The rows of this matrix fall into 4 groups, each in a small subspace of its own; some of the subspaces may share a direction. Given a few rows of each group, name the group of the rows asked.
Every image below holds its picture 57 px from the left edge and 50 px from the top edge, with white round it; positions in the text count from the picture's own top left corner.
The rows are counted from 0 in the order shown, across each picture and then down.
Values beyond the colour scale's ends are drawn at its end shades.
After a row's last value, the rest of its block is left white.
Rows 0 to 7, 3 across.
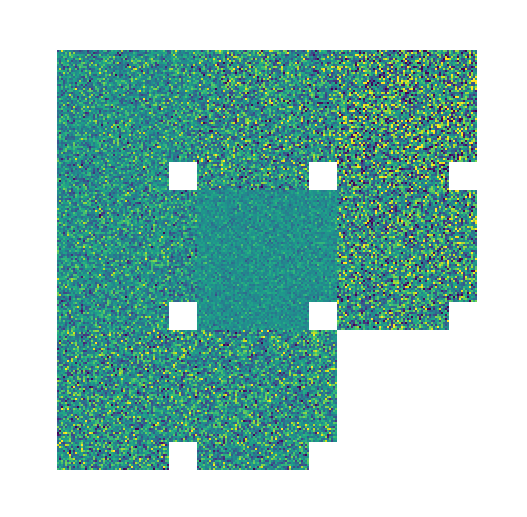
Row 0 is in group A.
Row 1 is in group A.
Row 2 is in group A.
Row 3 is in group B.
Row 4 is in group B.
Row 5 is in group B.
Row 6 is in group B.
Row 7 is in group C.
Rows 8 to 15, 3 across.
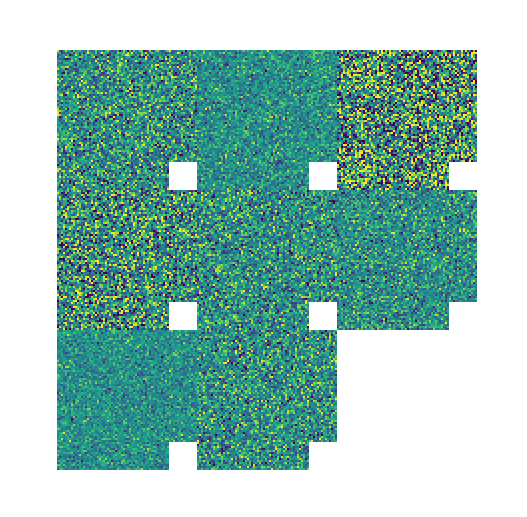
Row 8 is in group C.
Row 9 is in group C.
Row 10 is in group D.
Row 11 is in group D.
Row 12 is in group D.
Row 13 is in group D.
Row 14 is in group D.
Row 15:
B
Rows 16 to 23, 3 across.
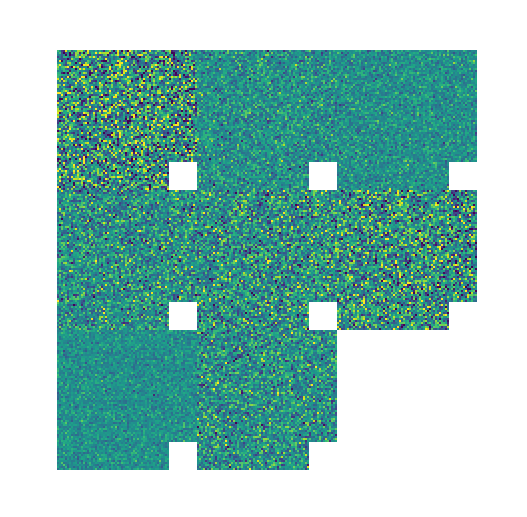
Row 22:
D
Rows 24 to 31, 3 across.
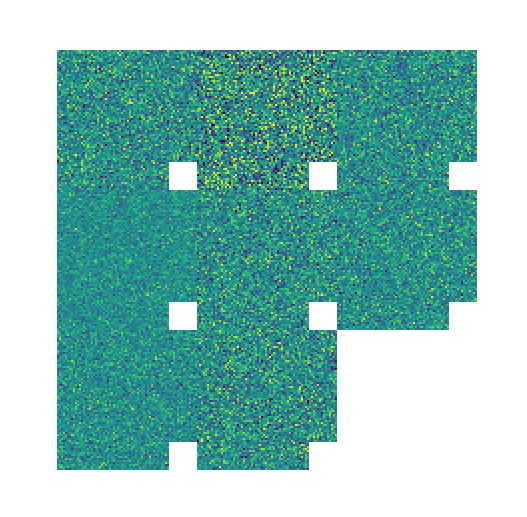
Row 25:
D
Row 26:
C
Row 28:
C
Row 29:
D
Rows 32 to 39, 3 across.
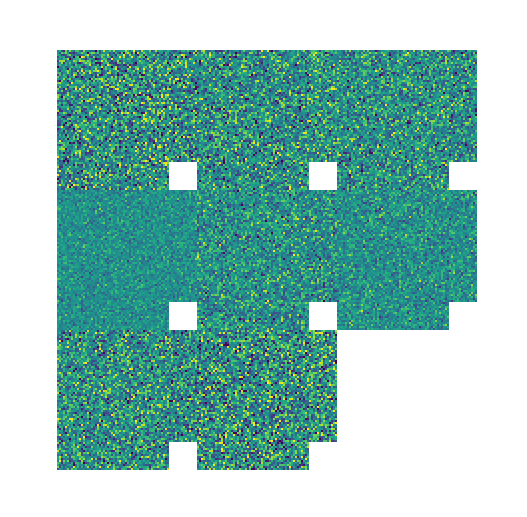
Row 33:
C
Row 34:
B
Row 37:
B
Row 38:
C
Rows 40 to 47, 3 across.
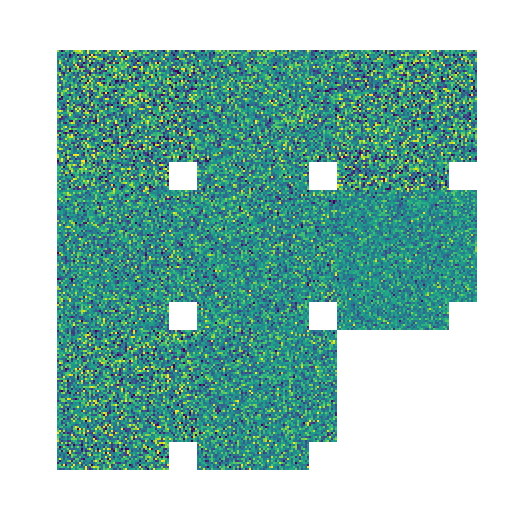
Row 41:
B
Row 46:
B
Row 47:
D
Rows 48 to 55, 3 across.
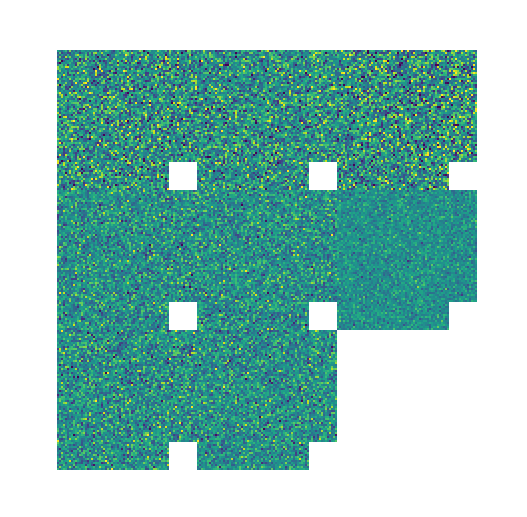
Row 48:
A
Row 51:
D
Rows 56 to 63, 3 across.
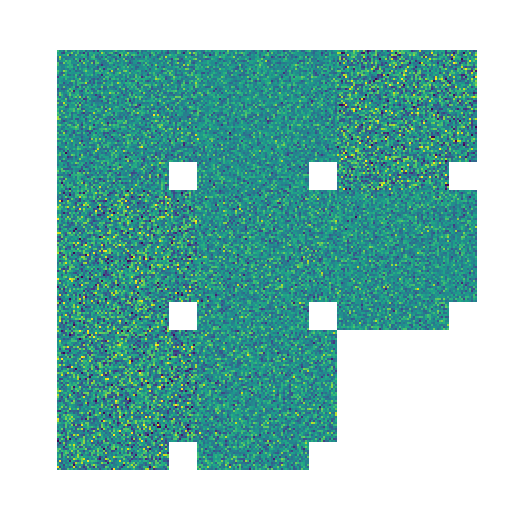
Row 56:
D
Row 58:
D
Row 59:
C
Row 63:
D
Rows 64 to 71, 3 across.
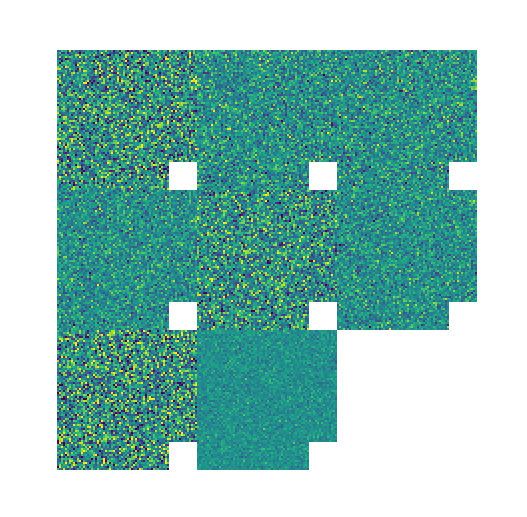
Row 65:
D
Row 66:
C
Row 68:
B
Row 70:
D
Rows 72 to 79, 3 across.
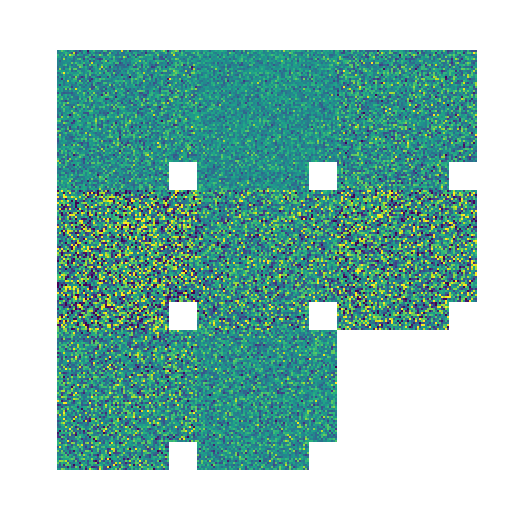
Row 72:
B
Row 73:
D
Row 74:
D
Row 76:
D
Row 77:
D
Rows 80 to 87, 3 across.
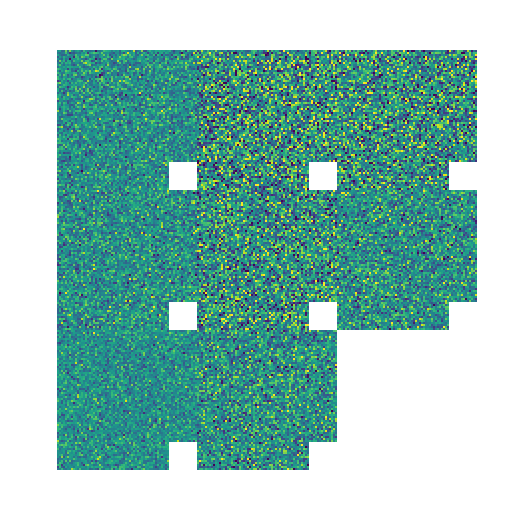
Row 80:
B
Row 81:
A
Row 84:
D
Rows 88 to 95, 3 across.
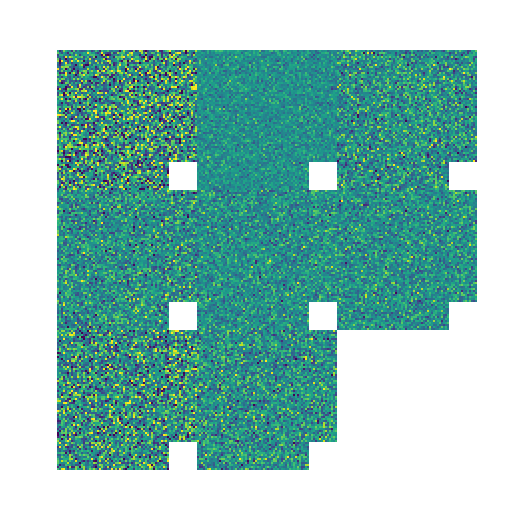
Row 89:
C
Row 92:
B
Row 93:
C
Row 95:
D
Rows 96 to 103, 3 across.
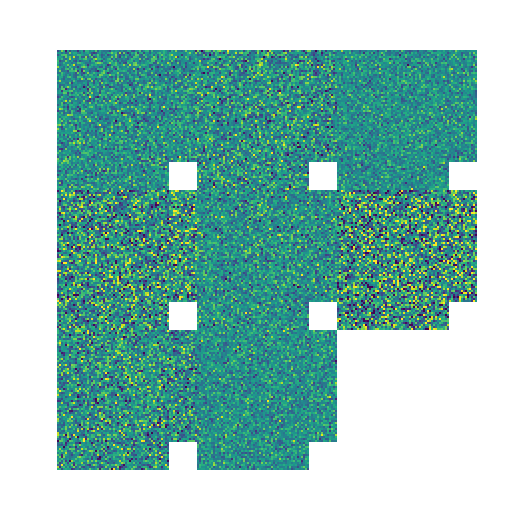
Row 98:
A
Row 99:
B
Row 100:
B
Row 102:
A
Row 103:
C
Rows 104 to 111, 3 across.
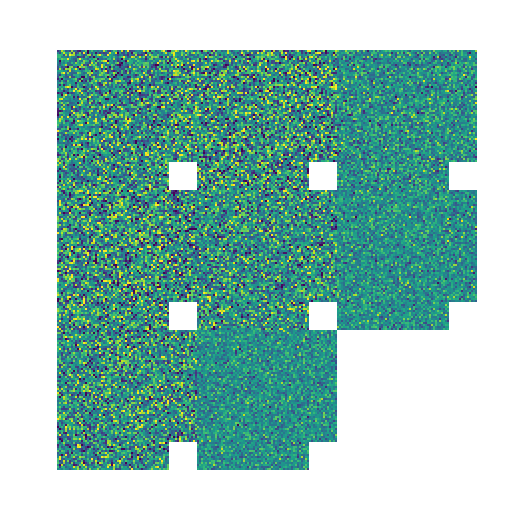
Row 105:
C
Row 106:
B
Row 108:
C
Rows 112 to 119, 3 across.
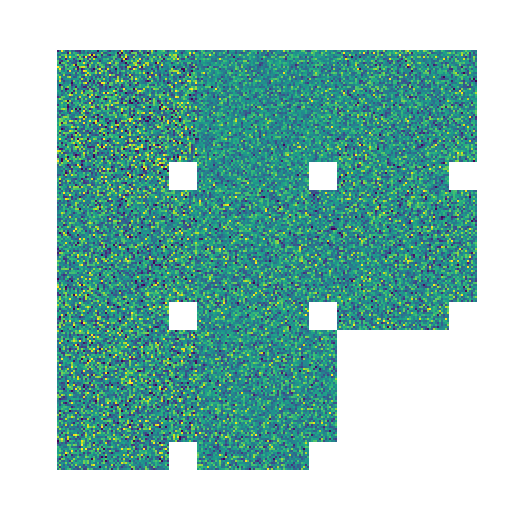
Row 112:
B
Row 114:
A
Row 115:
A
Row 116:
C
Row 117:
B
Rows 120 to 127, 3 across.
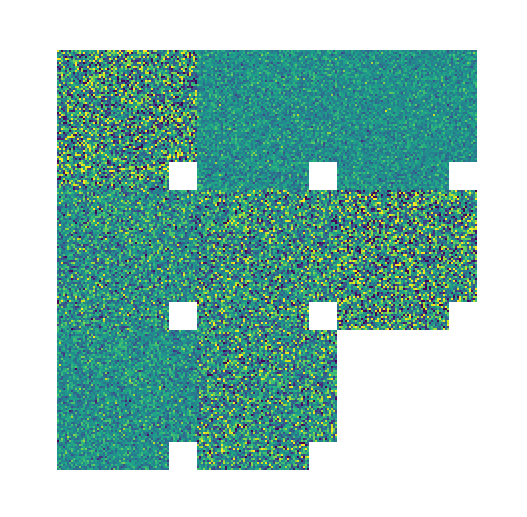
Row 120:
A
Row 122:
D
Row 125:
B
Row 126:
A
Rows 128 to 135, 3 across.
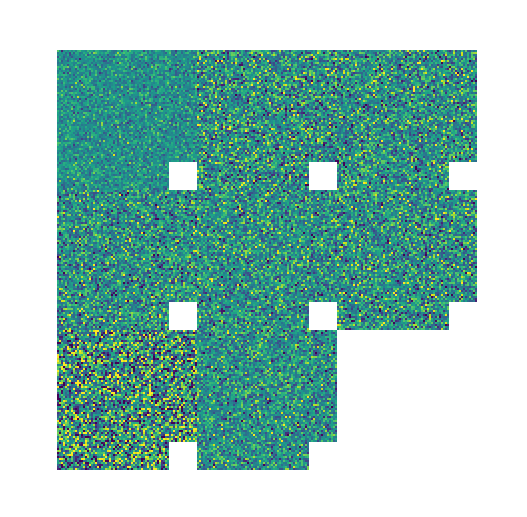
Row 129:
D
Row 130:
D
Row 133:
D
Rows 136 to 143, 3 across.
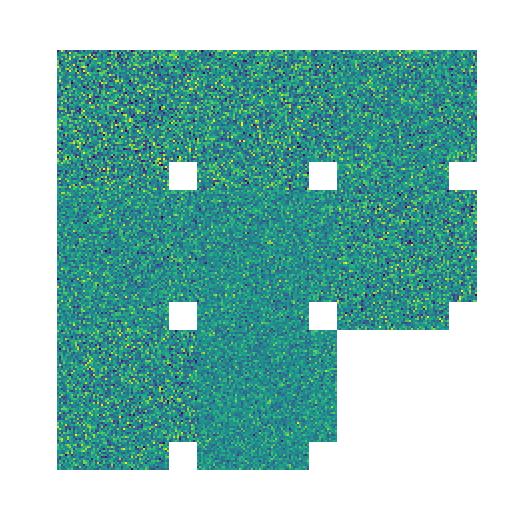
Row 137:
A
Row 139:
D
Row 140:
C
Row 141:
C
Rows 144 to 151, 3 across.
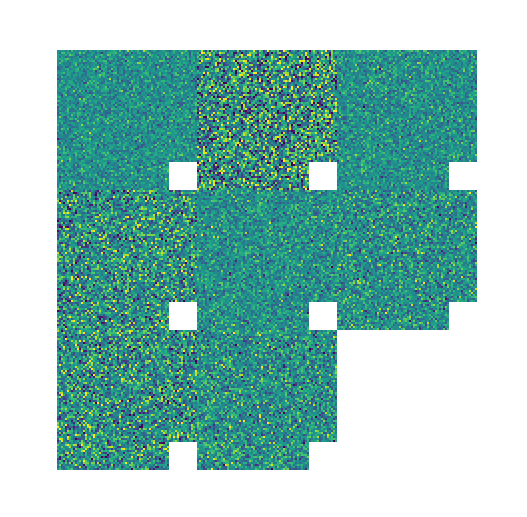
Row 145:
A
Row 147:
D
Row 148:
C
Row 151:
A
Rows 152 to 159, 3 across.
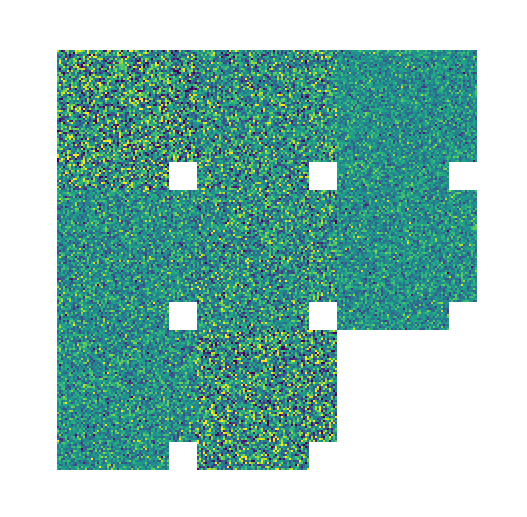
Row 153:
B
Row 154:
A
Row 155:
D
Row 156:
C
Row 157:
C
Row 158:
C
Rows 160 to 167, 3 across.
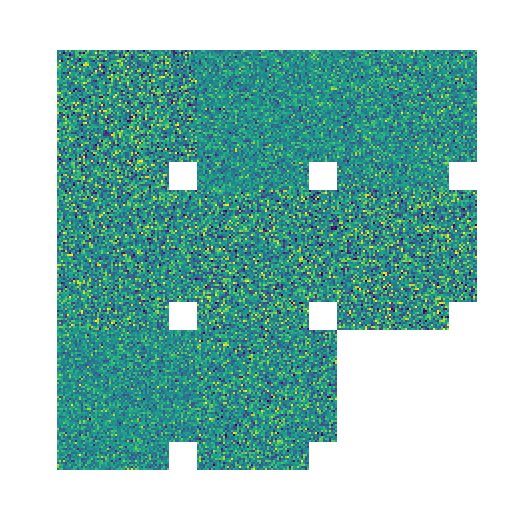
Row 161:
C
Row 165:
B
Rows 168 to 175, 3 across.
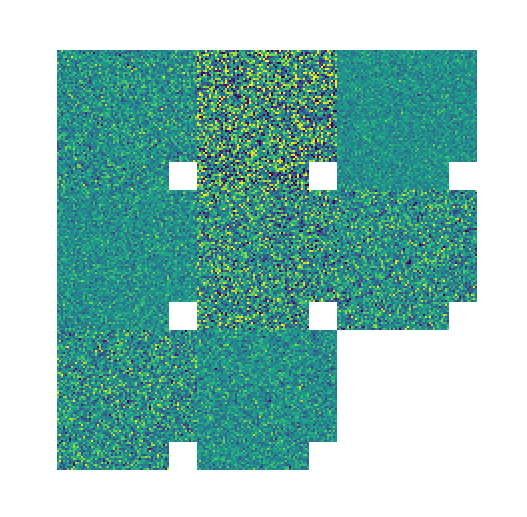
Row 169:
D
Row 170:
B
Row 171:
D
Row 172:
D
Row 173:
B
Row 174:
A
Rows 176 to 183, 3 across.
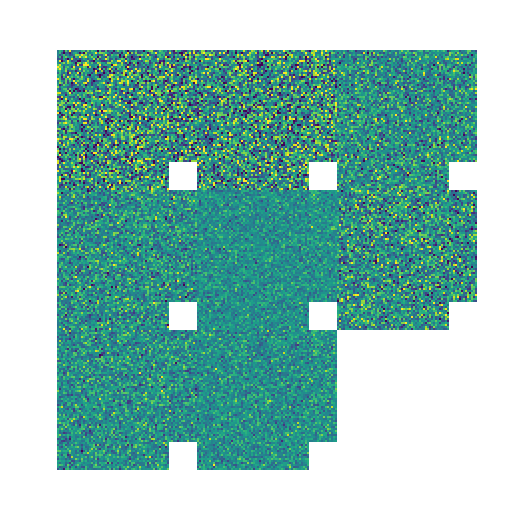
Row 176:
C
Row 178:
A
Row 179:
D
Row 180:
C
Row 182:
B
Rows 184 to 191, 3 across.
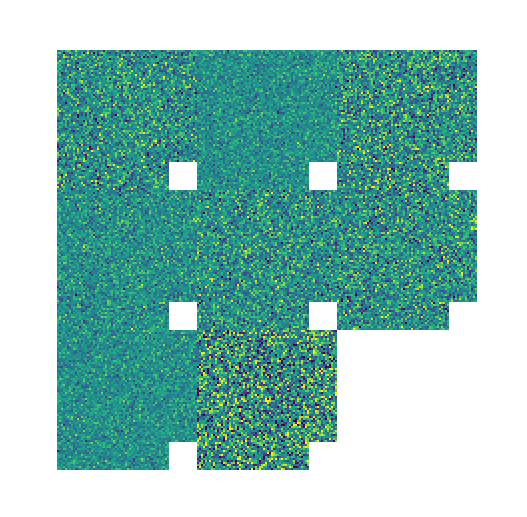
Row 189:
C
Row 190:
D
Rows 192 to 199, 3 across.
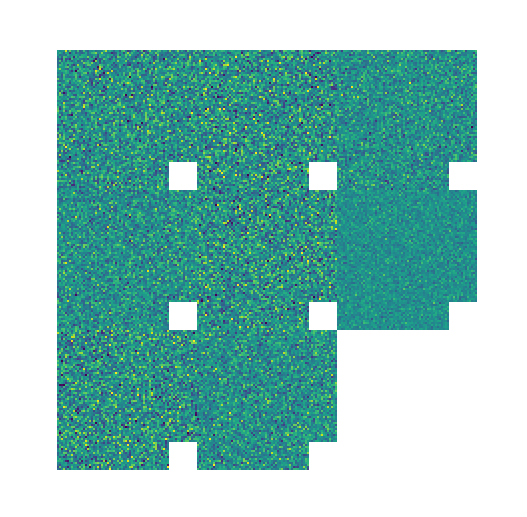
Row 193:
C
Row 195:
B
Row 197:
B
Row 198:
D
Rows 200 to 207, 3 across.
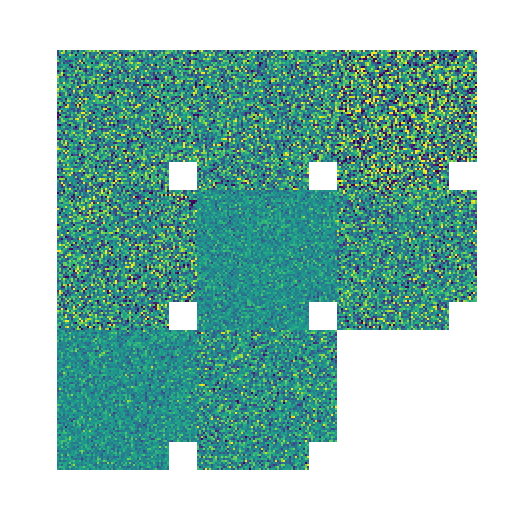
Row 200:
D
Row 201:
C
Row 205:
D
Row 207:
D
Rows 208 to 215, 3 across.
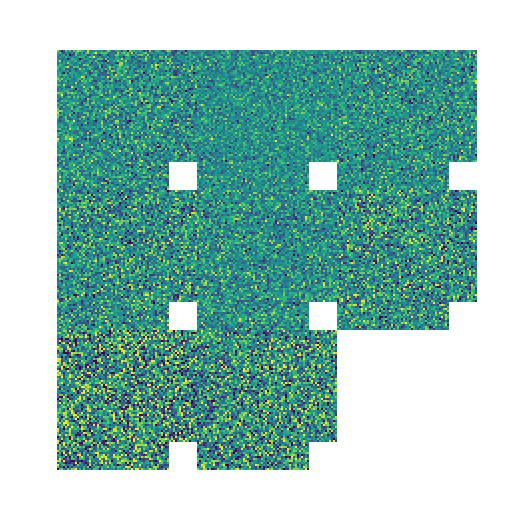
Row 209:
D
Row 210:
C
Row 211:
C
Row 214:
D
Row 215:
A
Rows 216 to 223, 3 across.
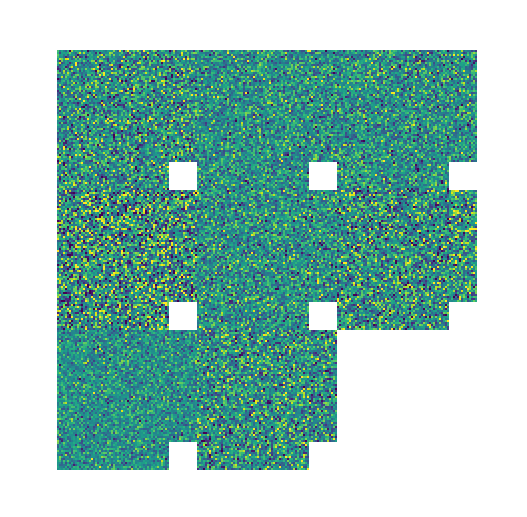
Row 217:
C
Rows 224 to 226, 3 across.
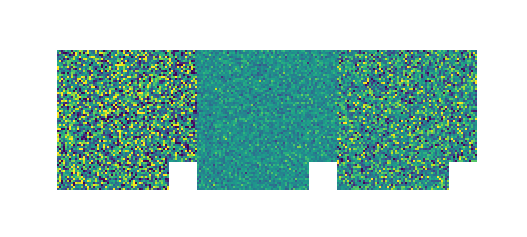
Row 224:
B
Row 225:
B
